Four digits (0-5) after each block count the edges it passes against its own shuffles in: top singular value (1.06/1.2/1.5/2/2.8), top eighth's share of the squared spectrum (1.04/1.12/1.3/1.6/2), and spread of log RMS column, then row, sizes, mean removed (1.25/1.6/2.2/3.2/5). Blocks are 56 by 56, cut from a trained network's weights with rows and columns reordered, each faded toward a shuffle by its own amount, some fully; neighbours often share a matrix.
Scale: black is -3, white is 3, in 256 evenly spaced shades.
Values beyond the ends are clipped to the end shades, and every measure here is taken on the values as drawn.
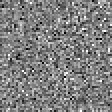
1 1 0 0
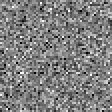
2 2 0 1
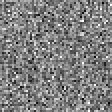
2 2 1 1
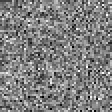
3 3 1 1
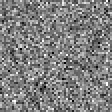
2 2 0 0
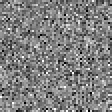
2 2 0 0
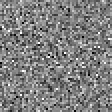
0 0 0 0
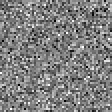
0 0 0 0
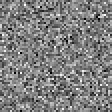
2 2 0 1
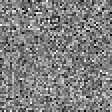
2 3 0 1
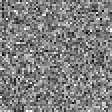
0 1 0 0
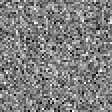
0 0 0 0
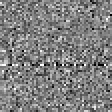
3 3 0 2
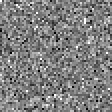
0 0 0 0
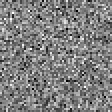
0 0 0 0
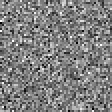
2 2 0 0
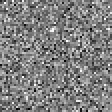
1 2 0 0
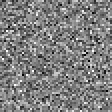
0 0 0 0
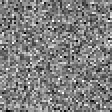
0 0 0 0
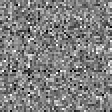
2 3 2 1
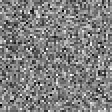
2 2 0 0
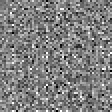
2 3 2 1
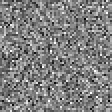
1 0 0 0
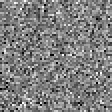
1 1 0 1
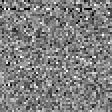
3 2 0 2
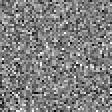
2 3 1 1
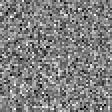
1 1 0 0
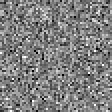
0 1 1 0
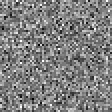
1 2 1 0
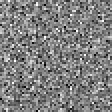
1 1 0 0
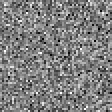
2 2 0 1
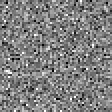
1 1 0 0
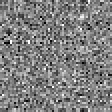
3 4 1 2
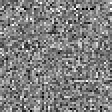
2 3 0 1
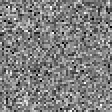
2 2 0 1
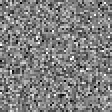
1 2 0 0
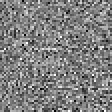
3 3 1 1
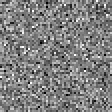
1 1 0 0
